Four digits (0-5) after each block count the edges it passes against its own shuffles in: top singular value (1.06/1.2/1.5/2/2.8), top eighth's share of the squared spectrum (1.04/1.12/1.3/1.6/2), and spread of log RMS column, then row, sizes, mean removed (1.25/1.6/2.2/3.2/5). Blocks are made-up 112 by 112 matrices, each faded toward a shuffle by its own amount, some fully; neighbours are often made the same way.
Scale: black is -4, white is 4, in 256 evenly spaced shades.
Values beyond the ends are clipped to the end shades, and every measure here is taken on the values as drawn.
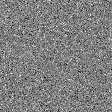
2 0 0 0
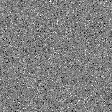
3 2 0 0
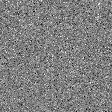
2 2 0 0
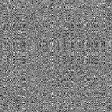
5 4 3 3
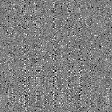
4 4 3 2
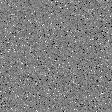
0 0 0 0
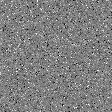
0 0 0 0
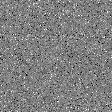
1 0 0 1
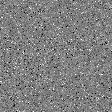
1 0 0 1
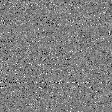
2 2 0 2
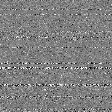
2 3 0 4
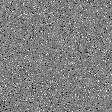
0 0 0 0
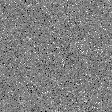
0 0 0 0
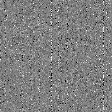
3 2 3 0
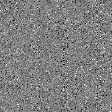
2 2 3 0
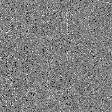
2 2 2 0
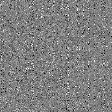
3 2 3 0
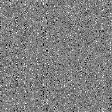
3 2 3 0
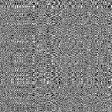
5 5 3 3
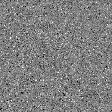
3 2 1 1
